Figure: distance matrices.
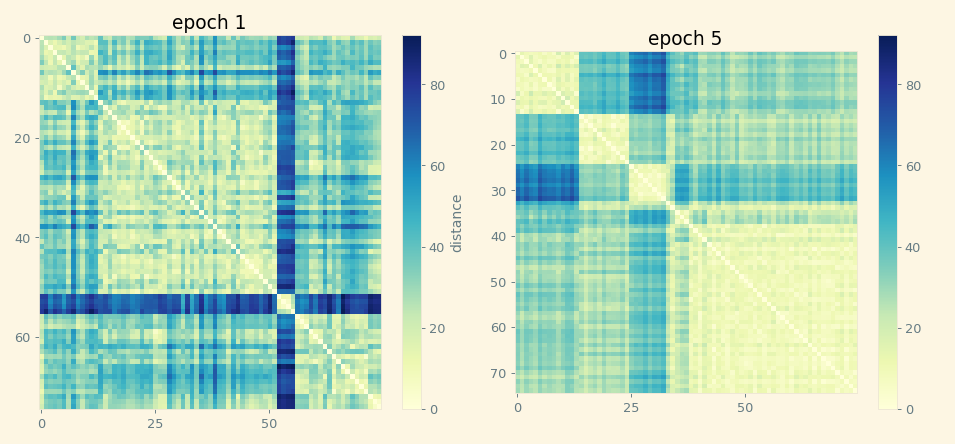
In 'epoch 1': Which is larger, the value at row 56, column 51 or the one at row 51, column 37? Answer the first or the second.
the first
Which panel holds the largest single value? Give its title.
epoch 1
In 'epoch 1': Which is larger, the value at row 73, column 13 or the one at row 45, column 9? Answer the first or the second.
the first
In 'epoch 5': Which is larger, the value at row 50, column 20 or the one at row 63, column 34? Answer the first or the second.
the first
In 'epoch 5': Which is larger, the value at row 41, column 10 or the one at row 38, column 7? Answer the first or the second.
the second
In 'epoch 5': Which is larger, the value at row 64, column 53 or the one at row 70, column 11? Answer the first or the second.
the second
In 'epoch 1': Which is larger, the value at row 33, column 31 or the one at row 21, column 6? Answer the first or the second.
the second
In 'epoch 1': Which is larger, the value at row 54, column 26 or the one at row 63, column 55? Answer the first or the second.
the second
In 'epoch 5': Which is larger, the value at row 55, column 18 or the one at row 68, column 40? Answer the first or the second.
the first
